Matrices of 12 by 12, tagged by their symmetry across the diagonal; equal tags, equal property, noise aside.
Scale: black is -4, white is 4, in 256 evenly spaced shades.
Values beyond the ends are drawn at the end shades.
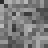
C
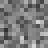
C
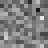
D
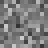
D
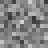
D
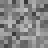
C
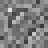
C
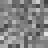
D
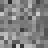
D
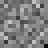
C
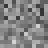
D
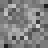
C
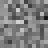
D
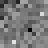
C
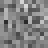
D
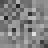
C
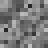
C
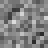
C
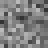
D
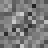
C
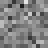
D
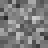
C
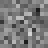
D
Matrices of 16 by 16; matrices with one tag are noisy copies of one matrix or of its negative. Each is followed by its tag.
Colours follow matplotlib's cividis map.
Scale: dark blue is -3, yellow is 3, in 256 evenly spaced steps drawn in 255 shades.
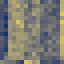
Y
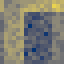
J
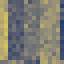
Y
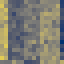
Y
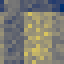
J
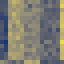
Y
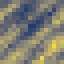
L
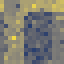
J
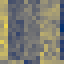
Y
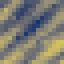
L
